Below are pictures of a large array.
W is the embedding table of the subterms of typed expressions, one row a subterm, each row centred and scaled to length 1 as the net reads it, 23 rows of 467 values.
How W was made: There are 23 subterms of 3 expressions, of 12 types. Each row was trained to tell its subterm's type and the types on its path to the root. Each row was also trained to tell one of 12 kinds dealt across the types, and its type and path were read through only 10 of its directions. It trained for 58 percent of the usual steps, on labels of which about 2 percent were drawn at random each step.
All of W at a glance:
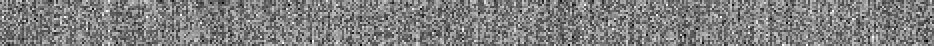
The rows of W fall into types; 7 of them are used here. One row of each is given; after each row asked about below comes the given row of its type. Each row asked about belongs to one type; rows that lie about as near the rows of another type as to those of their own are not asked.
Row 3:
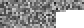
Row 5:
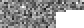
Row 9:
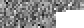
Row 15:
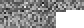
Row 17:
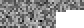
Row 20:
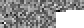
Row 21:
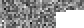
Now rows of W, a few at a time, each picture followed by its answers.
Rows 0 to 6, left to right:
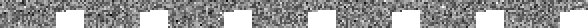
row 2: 9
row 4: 17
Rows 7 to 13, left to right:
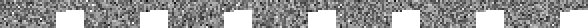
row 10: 20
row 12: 3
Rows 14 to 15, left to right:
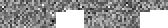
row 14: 9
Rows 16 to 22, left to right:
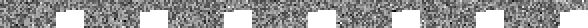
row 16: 17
